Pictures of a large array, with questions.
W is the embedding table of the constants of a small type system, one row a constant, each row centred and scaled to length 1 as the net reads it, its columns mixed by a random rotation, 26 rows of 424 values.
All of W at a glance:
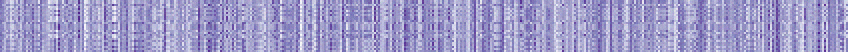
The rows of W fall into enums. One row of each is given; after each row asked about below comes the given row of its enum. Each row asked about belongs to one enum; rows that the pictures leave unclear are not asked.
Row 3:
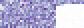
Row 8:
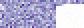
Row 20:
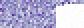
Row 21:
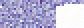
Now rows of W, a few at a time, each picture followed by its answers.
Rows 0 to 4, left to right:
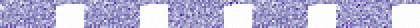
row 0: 3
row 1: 3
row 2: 20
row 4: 8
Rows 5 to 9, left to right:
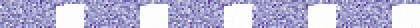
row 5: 21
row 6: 8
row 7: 21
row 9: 8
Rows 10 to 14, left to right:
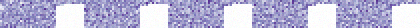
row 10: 3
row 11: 20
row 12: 21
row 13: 21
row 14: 21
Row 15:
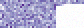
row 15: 8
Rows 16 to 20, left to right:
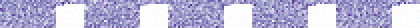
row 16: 20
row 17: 3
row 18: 8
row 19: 21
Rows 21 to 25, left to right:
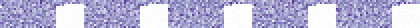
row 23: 20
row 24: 21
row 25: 20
